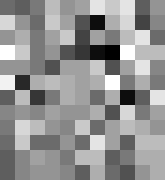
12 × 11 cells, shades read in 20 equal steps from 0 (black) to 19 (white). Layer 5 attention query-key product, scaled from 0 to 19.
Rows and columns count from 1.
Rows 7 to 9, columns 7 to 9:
8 13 1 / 13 6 16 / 8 12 14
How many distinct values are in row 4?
9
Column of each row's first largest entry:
7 1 10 1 10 8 11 9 2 7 6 7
